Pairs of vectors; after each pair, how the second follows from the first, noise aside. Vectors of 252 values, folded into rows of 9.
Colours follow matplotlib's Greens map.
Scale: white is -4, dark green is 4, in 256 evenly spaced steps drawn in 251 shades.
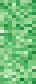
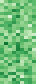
wrapped around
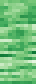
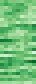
negated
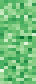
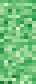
wrapped around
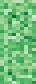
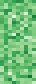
negated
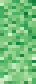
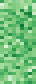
wrapped around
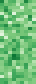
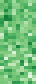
wrapped around
